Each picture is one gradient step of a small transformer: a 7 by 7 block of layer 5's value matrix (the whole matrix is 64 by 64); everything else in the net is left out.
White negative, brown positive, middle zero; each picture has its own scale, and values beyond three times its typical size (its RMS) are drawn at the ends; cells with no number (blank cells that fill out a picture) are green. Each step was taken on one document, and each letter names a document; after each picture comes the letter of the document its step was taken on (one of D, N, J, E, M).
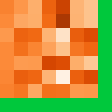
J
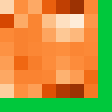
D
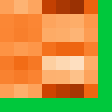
D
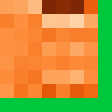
D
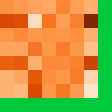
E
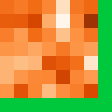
J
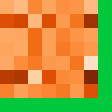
E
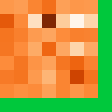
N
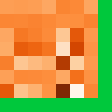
J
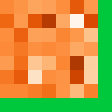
N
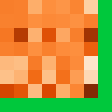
E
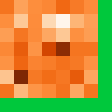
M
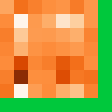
M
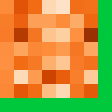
J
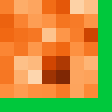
J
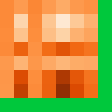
M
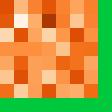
N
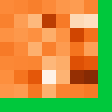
N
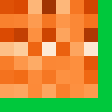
E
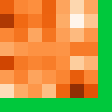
N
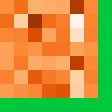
N
